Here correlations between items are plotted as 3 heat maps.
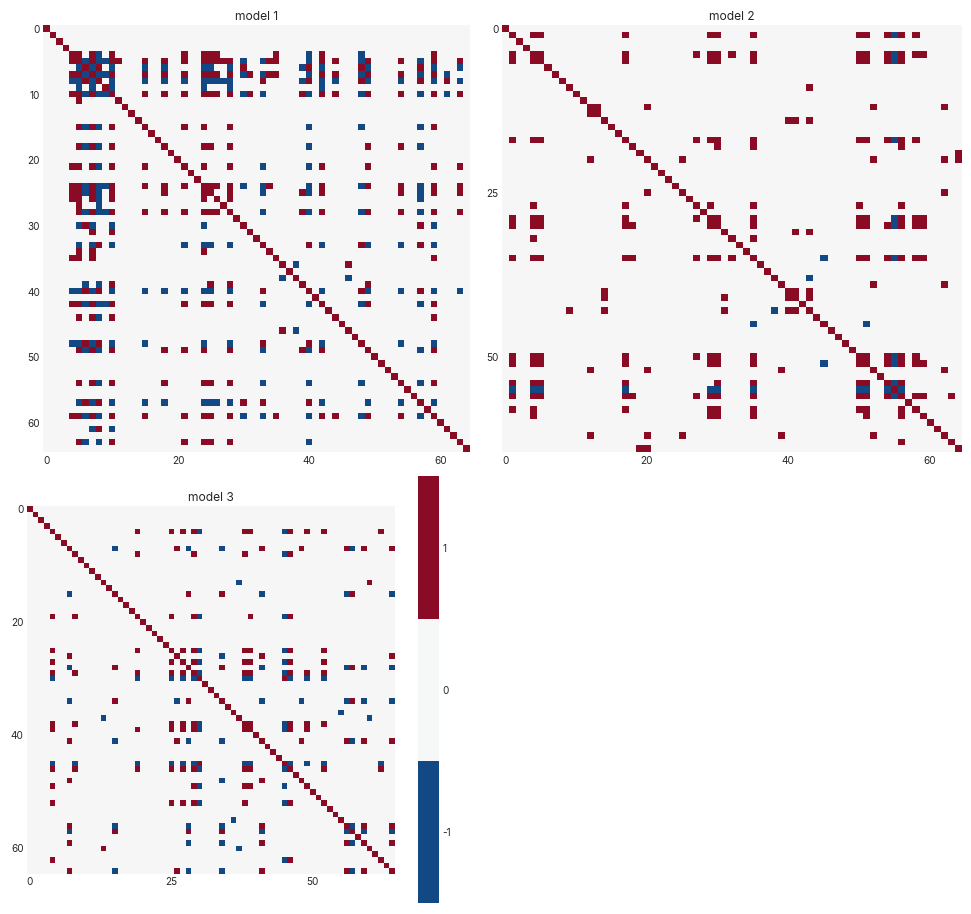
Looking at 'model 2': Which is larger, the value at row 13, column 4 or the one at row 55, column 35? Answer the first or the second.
the first
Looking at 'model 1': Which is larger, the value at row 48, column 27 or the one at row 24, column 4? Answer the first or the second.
the second
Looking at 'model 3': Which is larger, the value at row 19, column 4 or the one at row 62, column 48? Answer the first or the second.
the first
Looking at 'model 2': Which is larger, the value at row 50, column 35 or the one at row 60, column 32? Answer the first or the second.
the first
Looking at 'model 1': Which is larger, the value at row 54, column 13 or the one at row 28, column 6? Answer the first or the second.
the first
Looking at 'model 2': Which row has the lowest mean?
55
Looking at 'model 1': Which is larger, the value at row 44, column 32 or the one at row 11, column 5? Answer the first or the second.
the second
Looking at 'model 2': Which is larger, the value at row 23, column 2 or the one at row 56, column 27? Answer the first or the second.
the second
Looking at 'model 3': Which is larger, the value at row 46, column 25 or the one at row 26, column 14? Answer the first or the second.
the first
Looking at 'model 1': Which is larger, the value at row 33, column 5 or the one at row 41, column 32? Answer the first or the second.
the second
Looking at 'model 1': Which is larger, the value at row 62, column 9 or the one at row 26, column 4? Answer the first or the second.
the second
